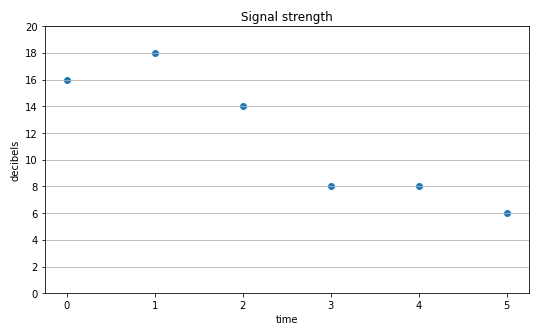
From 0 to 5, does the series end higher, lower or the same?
lower
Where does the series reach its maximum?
1
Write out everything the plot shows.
Title: Signal strength
x-axis: time, ticks 0 1 2 3 4 5
y-axis: decibels, ticks 0 2 4 6 8 10 12 14 16 18 20
Values:
16 18 14 8 8 6
